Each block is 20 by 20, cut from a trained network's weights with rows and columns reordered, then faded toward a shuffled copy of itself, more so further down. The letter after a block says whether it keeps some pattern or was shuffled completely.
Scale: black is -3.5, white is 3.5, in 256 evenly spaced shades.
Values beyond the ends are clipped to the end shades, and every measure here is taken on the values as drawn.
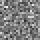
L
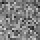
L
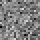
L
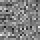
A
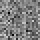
A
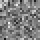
A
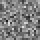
L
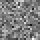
L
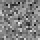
L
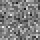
L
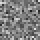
L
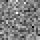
L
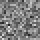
L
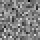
A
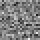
A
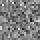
A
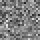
A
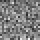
L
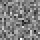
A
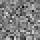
A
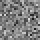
L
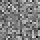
A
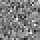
L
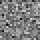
L
